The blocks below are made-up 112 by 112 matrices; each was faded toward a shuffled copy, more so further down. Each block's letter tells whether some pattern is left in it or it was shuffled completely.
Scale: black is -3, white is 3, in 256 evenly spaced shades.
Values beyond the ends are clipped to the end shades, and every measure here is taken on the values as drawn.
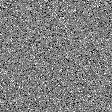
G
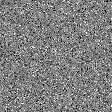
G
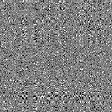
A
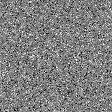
G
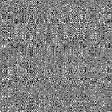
A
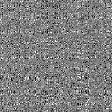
A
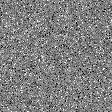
G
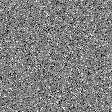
G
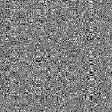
A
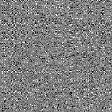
A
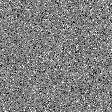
G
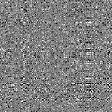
A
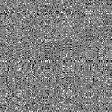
A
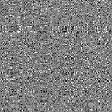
A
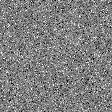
G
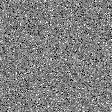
G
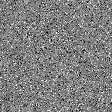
G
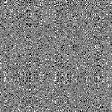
A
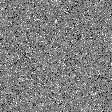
G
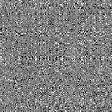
A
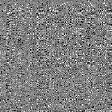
A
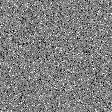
G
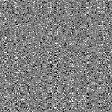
A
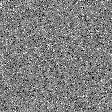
G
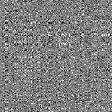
A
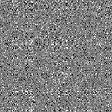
A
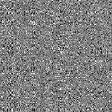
A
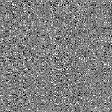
A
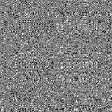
A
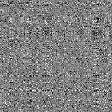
A
